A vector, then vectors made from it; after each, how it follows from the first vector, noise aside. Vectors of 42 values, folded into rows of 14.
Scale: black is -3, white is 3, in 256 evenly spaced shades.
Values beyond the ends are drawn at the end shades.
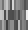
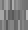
shrunk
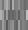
shrunk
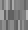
shrunk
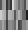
sign-scrambled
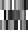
scaled up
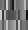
sign-scrambled
